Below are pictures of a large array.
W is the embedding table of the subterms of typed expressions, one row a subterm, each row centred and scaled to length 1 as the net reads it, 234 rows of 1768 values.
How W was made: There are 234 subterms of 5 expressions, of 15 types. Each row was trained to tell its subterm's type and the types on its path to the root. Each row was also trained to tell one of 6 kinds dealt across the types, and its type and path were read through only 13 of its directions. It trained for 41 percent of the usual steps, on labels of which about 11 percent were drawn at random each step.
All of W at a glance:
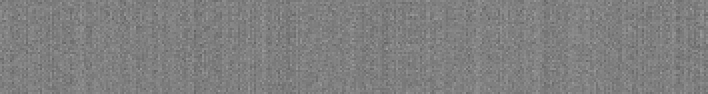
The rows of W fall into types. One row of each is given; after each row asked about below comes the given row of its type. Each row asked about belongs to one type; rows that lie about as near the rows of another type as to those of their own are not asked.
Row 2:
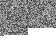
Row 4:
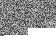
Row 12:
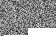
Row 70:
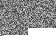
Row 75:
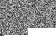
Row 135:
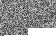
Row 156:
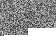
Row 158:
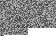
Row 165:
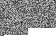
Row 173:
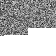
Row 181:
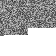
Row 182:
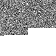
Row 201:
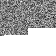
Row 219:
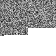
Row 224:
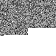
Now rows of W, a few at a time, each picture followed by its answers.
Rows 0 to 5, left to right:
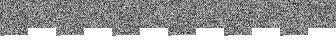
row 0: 219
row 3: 158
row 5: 4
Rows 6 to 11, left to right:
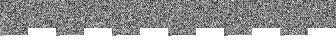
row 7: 70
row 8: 219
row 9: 4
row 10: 70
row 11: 12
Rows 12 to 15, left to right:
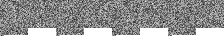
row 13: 158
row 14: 165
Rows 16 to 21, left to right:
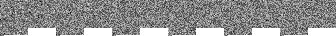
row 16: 201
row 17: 165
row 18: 201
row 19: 2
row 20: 224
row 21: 201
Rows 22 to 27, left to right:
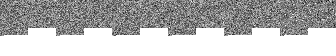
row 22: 173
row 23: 156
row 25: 156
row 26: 158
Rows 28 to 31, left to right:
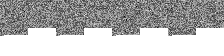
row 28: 70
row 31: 135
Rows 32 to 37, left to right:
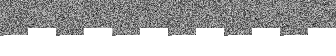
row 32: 158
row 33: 201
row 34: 75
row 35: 70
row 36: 75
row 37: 181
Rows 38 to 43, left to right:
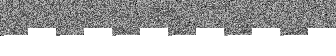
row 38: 2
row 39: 224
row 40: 135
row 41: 173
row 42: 158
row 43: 2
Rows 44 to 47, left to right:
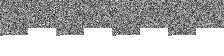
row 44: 12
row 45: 2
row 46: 182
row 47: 2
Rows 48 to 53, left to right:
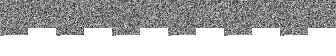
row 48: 182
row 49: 135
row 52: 70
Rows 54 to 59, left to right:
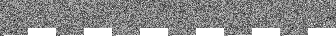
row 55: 135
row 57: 70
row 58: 12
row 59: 12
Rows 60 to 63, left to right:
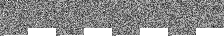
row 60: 158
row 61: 201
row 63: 70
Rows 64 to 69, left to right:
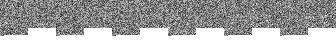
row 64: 135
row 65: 70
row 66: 219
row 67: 75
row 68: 165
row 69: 165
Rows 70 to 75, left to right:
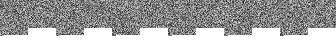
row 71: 4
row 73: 224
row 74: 182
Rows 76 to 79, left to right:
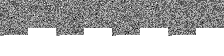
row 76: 4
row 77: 158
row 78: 173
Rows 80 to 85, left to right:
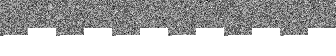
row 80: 181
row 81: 2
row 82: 70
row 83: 12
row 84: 135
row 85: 75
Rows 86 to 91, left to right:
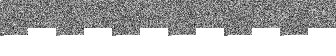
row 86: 4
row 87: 173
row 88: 173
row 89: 158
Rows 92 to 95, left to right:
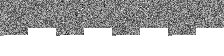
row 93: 75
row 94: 4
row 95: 173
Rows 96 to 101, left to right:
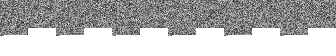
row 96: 70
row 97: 201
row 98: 219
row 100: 70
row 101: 4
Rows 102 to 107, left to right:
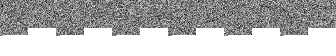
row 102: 158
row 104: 135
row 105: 181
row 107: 173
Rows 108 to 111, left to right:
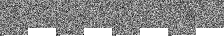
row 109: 173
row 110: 224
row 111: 75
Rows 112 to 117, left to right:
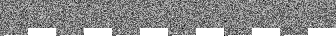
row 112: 219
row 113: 181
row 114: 75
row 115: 201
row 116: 165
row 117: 135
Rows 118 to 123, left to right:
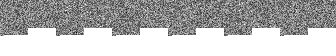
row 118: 12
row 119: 165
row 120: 2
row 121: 201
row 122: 201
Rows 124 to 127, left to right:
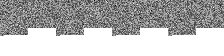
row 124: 12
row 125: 219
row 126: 173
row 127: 2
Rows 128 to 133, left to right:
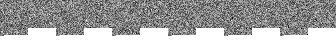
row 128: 219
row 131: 75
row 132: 173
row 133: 4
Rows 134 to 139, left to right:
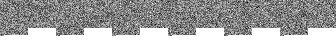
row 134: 4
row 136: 165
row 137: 219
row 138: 181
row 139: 2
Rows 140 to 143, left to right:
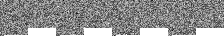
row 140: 173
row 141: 181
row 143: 2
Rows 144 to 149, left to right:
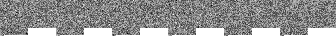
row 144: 135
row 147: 219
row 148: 135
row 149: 135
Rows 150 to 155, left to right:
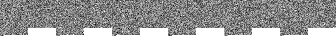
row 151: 224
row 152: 219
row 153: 224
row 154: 158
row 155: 181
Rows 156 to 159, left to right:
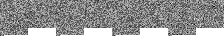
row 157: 173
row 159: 4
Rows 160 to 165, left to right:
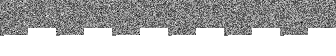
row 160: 165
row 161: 4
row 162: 224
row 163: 224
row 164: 75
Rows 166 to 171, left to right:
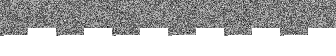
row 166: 135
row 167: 70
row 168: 219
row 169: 158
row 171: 173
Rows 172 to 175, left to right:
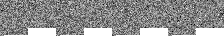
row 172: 2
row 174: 70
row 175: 12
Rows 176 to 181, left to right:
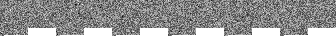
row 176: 219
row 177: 156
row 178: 2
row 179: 181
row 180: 2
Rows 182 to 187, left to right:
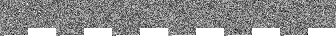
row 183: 219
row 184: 2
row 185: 158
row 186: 201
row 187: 224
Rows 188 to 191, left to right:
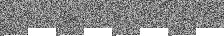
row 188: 173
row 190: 201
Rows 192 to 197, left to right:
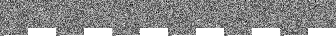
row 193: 158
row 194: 12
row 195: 70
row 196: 4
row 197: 2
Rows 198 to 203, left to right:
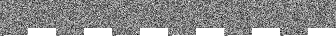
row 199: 224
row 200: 165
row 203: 4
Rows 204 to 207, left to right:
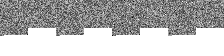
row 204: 201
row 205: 75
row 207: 158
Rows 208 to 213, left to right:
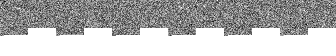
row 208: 12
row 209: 158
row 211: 12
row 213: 156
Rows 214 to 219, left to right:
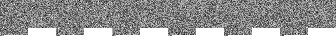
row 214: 173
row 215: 75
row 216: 158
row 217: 135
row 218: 165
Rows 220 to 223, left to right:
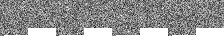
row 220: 219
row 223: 173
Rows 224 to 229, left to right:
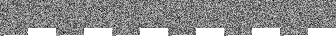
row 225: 156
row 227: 181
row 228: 201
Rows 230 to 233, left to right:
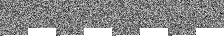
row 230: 70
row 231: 201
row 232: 2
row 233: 219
